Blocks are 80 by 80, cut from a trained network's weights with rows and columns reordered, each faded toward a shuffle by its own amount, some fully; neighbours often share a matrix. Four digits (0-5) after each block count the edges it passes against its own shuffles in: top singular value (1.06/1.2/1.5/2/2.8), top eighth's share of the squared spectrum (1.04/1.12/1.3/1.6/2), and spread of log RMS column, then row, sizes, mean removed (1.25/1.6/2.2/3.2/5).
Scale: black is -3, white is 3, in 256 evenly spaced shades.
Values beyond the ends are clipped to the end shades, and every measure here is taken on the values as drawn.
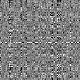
4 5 3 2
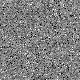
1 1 0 0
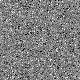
0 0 0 0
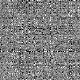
3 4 3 2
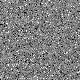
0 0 0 0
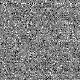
3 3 2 1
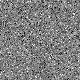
0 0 0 0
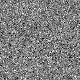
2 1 0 1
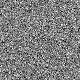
0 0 0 0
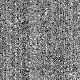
3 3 0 1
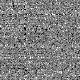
3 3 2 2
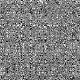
3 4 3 1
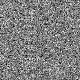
2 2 0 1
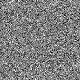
3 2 1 0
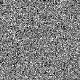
3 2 1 1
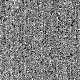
2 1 0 0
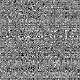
3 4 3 2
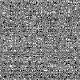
3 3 3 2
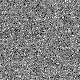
1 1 0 0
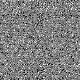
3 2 1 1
